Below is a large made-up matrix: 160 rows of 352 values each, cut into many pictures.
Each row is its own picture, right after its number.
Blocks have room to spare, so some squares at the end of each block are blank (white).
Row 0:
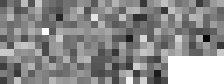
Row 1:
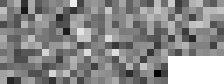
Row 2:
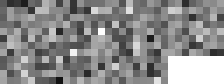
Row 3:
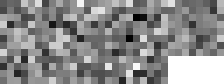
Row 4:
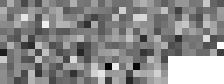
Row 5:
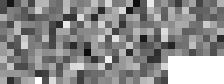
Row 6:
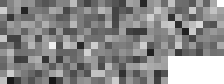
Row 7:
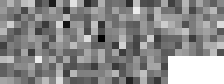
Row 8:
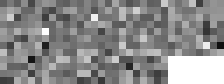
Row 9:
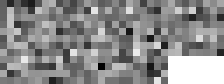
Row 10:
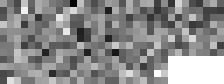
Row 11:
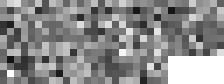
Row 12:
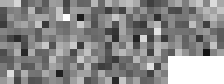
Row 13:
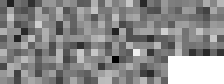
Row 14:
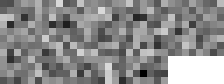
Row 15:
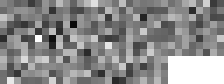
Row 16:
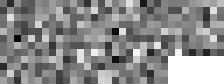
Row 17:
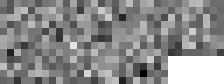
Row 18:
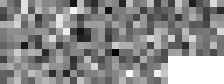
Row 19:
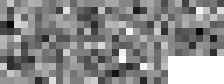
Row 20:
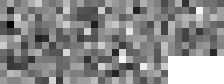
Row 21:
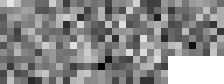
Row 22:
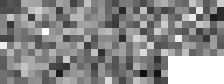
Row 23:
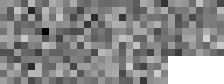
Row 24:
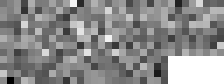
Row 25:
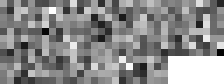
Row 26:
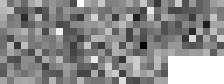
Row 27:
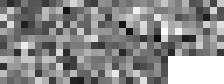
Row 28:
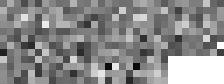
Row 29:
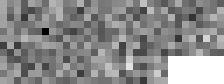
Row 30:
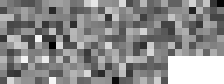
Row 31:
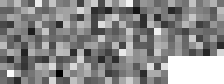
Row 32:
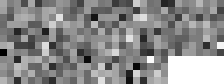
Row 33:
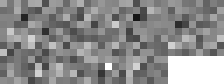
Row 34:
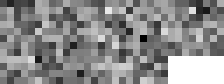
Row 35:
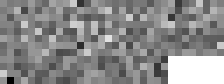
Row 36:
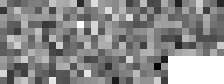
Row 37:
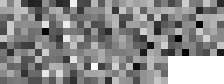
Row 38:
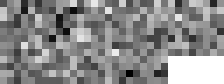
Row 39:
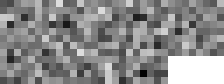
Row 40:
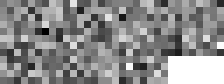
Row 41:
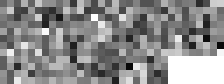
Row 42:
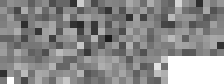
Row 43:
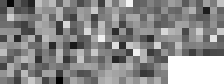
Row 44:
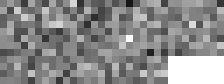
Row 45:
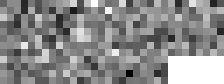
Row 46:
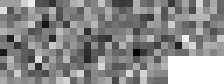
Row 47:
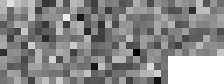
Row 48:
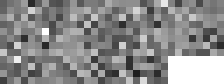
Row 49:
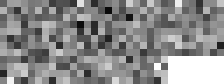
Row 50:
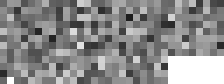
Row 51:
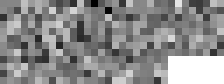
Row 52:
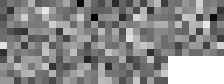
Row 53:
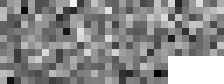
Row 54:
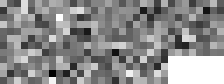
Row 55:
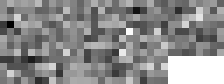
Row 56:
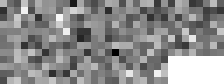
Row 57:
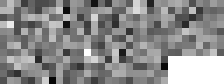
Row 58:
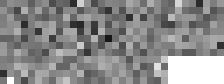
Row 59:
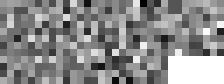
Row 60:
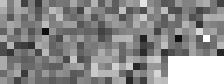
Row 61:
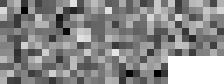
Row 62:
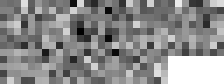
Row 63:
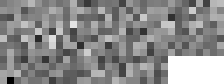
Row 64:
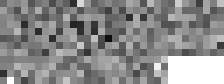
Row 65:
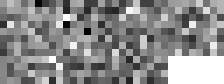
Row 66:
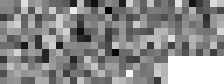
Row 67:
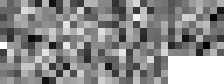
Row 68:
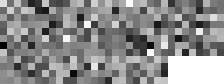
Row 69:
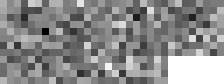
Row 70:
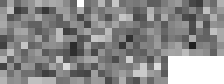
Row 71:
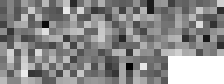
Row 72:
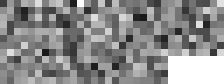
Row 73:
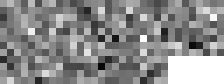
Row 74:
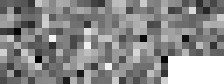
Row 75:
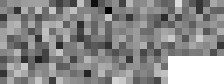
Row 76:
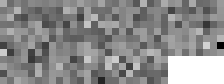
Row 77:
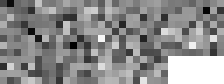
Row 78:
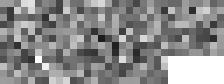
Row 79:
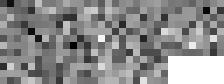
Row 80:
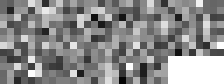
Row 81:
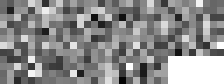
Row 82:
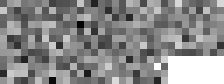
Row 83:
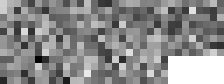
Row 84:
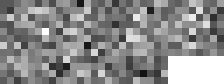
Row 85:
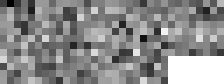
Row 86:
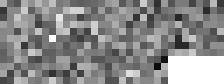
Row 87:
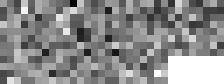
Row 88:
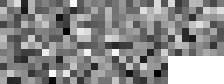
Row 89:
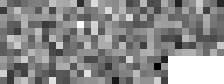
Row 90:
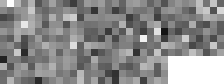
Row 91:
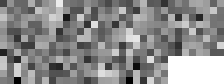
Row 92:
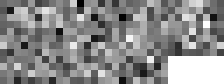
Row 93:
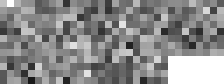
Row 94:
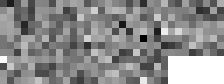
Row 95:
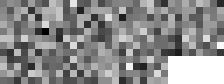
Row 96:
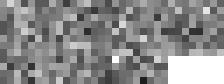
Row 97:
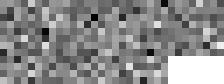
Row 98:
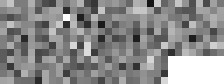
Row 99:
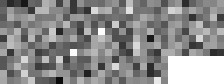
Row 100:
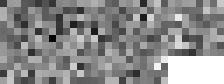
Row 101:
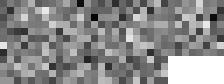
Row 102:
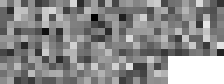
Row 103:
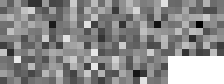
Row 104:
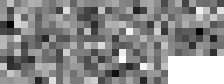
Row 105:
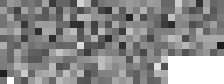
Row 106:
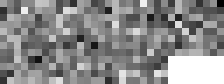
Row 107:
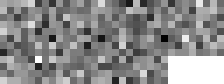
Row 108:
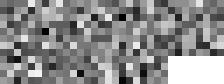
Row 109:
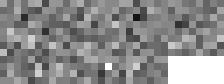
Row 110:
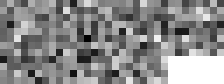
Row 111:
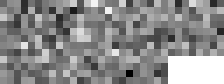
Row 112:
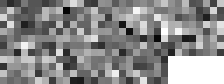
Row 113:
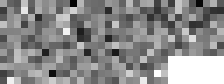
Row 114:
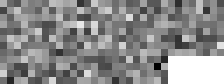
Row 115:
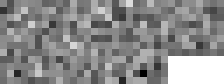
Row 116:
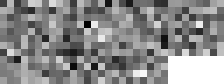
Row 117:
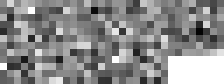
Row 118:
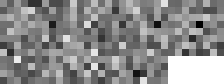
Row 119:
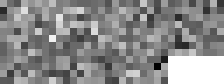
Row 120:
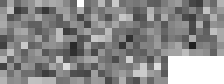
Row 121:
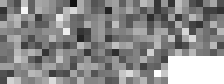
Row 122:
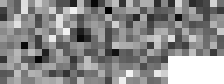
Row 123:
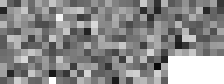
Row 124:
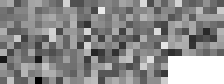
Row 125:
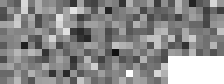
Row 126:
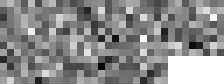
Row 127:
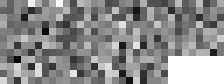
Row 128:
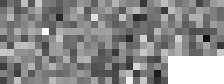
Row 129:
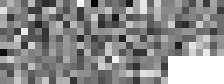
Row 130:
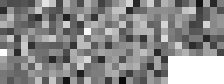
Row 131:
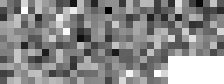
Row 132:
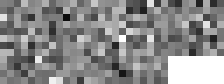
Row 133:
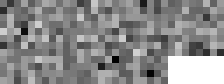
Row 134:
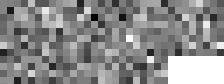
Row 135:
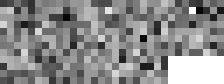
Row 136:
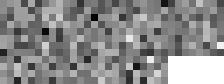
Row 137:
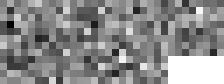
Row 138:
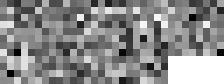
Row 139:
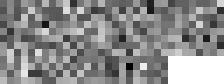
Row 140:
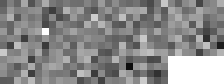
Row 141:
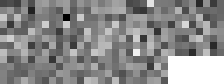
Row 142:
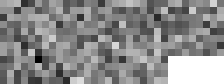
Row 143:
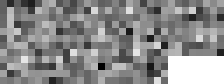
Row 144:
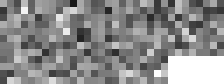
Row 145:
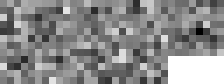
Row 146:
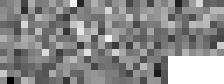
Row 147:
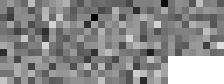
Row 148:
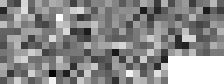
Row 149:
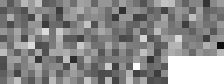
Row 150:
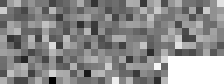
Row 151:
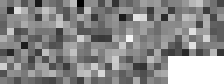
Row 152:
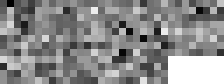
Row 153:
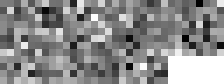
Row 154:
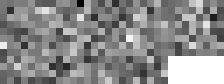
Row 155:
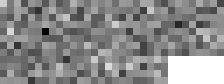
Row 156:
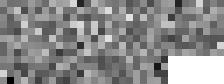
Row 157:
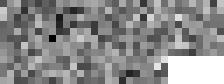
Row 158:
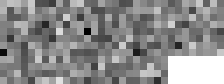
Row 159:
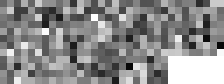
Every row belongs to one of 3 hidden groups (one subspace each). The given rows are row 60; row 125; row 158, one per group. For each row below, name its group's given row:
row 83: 158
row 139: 60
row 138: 158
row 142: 158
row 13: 158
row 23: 60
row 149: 60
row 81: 60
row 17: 60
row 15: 125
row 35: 125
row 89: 125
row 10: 125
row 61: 125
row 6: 125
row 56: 125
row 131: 125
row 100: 125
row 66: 125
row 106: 125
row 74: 158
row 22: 60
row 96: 158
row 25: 60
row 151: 60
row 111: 125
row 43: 158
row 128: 60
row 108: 60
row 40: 60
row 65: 158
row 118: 60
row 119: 125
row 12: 158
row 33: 60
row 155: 60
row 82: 125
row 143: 158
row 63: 125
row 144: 125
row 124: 158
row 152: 158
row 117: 158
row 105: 125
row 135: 158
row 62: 125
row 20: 158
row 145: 158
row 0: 60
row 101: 60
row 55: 158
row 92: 60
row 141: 158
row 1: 125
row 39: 60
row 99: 158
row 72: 60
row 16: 158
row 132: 158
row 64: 125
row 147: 60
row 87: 125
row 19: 158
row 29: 60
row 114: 125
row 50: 125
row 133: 158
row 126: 158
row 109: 60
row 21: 158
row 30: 125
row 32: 60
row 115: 60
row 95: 60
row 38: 125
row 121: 125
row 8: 60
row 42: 125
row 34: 158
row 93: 158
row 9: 158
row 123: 125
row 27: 158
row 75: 125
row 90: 158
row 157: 125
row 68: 60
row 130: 158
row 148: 125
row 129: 158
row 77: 158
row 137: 158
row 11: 158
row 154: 60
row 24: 125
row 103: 60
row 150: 125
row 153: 60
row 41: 60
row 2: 158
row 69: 60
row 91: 60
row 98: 158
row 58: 125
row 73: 158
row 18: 125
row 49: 125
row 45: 125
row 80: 60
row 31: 158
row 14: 60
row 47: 158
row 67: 60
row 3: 60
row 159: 60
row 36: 125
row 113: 125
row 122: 125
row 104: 158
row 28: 60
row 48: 60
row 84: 60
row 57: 158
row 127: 60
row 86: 125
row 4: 60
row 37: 60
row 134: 60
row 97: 60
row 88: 125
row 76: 60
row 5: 158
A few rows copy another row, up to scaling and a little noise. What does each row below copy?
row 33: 109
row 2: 99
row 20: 137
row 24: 146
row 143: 9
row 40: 95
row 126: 73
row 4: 28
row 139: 71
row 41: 159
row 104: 19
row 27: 112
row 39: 14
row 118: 103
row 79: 77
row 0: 128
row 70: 120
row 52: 101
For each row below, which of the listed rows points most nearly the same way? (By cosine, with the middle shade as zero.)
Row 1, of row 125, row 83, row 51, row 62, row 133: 133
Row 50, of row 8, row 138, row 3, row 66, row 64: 64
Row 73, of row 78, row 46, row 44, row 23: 78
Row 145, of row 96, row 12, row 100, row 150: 96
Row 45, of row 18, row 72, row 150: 72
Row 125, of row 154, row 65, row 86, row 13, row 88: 86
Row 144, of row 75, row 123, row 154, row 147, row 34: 123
